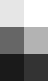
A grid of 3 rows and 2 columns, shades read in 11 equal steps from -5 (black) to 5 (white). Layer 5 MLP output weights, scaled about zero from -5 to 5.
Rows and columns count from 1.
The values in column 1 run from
-4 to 4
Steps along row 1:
up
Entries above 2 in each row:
2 0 0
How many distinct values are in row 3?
2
